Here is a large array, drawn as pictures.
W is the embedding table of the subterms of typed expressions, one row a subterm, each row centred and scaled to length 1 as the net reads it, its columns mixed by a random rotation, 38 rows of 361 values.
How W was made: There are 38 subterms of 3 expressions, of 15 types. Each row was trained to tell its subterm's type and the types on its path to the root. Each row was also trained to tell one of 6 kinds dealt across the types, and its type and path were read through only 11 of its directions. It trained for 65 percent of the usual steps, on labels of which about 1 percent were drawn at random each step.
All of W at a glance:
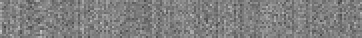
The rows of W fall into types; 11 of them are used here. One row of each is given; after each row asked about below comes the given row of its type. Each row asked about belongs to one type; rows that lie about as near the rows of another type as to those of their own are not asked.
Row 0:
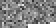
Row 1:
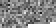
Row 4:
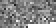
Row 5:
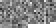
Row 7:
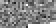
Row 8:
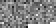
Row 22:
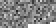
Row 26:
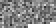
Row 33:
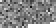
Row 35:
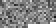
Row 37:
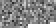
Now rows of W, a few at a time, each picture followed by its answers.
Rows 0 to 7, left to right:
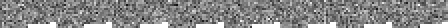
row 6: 4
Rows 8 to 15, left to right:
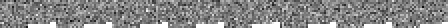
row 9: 22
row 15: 33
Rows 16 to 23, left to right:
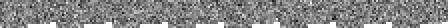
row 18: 22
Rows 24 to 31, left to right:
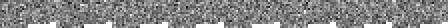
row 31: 33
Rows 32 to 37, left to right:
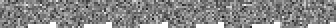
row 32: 4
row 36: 4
